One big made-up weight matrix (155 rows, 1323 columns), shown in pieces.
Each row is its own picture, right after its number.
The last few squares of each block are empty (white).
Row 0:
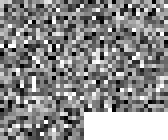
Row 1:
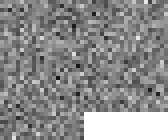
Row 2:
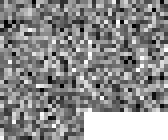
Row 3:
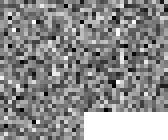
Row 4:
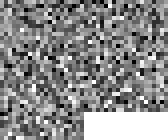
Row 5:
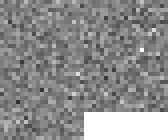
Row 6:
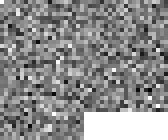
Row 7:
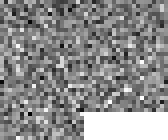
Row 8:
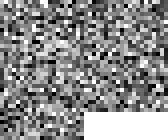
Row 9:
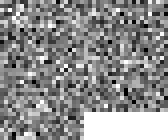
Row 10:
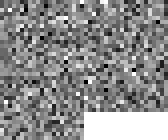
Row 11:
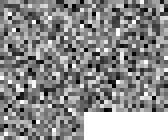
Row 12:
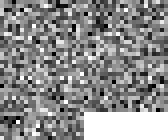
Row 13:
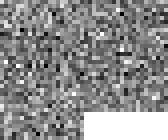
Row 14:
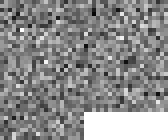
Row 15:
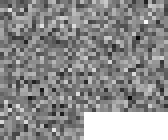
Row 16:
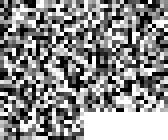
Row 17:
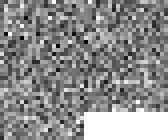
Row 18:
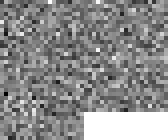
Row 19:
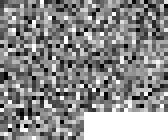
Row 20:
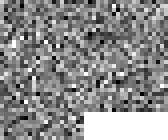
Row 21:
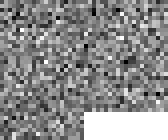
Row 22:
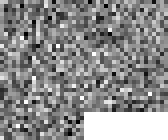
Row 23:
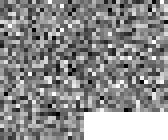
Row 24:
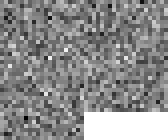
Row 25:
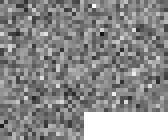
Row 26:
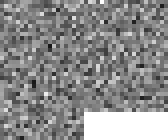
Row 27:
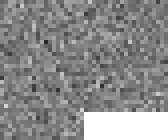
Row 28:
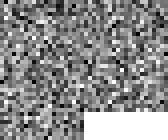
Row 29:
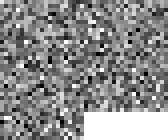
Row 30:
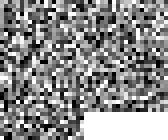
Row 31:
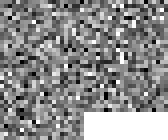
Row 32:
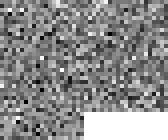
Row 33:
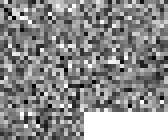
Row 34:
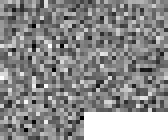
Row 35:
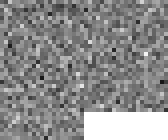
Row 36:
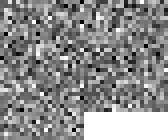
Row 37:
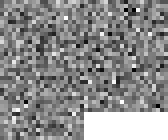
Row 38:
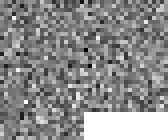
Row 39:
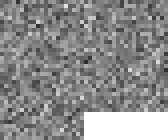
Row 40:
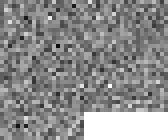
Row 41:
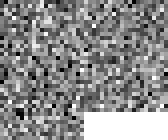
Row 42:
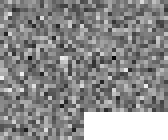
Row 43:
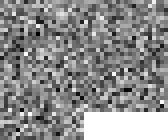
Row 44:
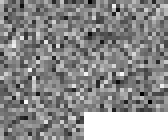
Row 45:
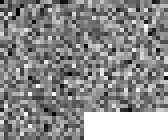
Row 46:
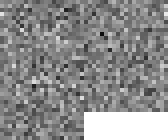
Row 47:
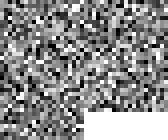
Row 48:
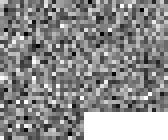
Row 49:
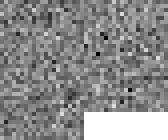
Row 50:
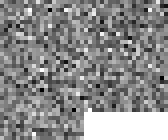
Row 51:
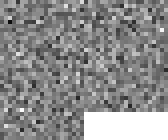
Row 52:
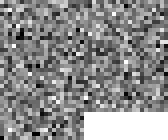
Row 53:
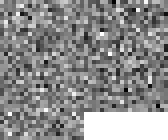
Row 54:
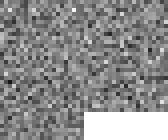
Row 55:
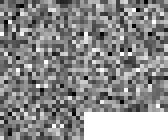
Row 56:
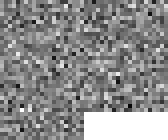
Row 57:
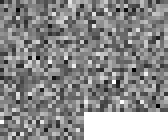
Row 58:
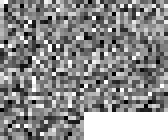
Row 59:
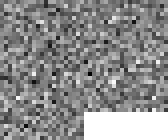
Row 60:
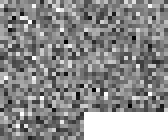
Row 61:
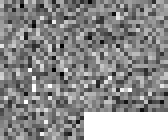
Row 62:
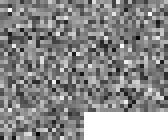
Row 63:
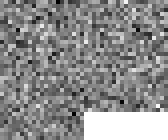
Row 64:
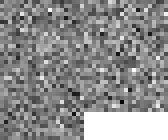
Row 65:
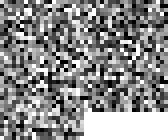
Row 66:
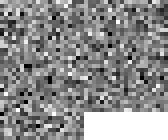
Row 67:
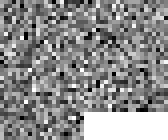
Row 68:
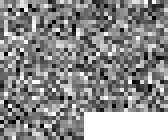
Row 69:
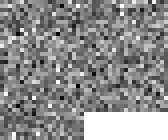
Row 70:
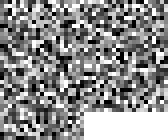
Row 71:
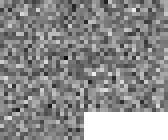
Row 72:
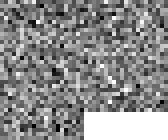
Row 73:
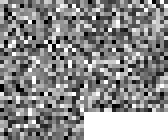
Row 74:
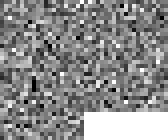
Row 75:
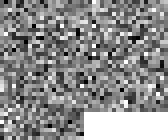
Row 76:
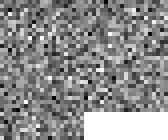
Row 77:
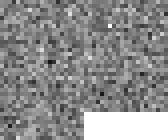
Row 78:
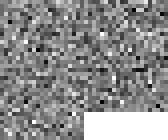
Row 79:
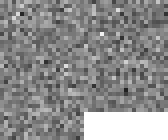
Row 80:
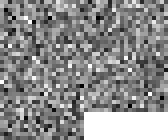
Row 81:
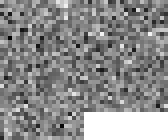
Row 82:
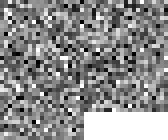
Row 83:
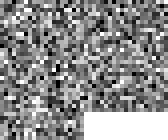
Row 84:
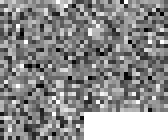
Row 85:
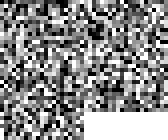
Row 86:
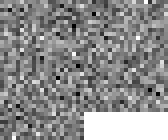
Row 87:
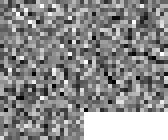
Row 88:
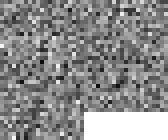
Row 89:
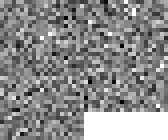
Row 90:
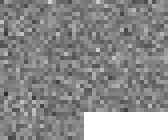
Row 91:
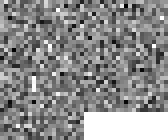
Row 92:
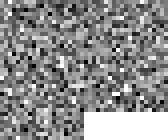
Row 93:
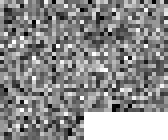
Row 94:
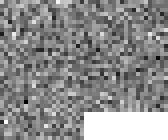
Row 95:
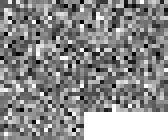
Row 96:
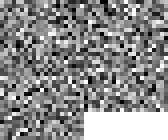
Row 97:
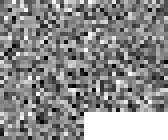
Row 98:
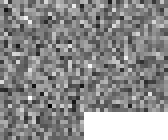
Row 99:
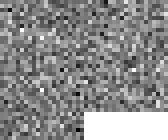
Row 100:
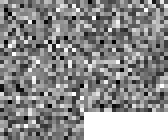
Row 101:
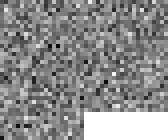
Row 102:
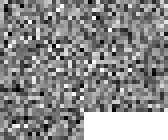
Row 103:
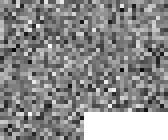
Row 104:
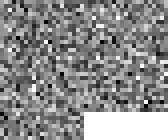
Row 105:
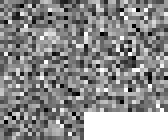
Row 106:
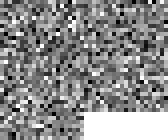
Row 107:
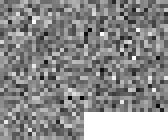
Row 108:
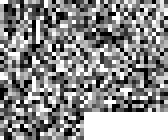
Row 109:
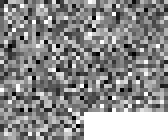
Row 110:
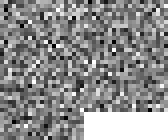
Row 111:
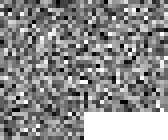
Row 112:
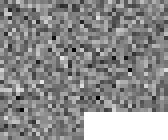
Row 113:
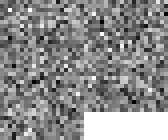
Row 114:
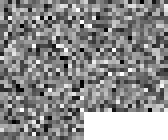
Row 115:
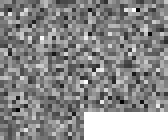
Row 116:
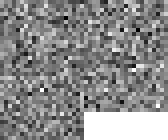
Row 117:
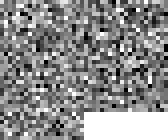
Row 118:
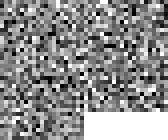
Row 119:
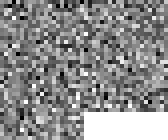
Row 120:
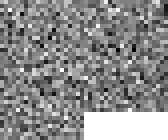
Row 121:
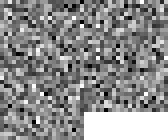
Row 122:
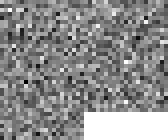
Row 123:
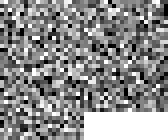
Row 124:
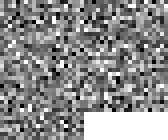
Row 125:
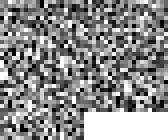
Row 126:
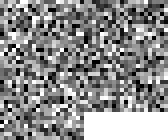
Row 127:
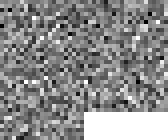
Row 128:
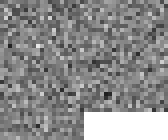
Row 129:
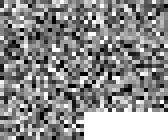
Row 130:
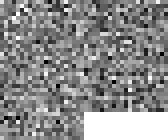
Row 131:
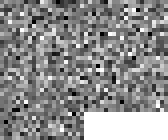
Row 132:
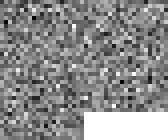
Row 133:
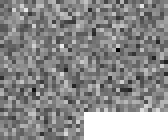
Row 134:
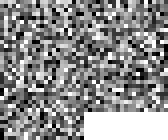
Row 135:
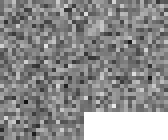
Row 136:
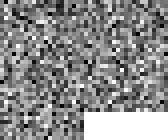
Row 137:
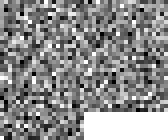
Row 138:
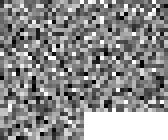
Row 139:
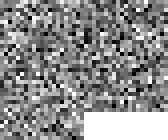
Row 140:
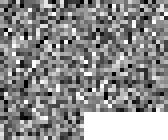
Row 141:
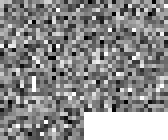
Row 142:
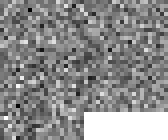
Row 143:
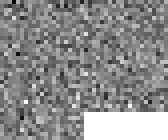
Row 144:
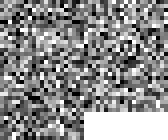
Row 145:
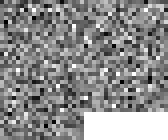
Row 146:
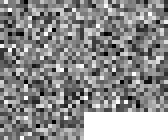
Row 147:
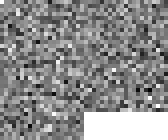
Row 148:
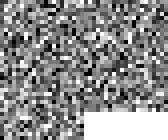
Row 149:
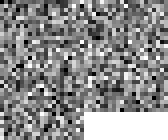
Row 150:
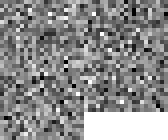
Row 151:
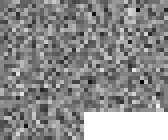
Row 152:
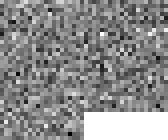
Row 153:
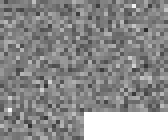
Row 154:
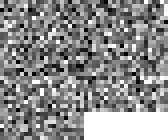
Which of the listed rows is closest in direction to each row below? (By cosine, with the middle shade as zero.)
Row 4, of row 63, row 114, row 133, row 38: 38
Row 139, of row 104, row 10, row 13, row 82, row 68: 68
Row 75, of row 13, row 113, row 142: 113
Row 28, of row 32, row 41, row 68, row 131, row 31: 41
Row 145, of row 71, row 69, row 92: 92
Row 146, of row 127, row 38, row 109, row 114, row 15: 15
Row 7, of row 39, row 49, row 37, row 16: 39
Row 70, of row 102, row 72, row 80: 80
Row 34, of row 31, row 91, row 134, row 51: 91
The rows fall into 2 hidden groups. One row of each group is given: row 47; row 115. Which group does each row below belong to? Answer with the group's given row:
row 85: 115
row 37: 115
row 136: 47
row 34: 47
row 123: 115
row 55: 115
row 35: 47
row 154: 115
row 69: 115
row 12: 115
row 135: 115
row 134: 115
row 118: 115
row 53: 115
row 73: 47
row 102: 47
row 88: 115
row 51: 47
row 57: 115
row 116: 115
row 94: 115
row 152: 115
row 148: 47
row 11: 47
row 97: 47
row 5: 115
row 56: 47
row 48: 47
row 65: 115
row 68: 115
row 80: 47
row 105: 115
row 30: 47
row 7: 47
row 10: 115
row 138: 47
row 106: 115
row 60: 47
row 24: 47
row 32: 115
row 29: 115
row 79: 115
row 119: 47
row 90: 115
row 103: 47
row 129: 47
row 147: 115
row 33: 47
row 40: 47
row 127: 115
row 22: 47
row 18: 115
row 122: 115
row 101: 47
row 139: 115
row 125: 47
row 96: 115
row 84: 115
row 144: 115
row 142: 115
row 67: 47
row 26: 47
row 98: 47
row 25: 115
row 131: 115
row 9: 115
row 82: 47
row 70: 47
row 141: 47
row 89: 115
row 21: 115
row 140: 47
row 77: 115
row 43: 47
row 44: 47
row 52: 115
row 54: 115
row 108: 47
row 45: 115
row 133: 47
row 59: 47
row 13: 115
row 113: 115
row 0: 47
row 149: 115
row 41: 47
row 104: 47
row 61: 47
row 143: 47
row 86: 115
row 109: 47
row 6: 115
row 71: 115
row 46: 115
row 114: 47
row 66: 115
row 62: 115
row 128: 47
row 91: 47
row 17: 47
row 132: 115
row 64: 115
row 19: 47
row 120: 115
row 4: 47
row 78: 115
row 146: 115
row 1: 115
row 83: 115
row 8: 115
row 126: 115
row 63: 115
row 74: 47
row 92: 47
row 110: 47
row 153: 115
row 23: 115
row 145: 115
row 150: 115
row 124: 47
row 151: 115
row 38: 47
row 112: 47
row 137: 47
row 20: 47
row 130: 115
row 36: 47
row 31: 47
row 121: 47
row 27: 47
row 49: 115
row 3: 47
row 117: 115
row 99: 115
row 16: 47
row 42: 47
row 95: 47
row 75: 115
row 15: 115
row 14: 115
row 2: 115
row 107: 115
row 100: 47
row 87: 47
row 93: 47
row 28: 47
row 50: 115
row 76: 115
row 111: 115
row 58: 47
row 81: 115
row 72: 47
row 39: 47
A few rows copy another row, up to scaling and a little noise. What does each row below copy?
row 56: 124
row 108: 22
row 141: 0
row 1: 86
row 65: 50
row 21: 14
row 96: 89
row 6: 147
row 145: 132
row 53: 117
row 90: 18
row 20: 44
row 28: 136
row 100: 73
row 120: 123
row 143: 119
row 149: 85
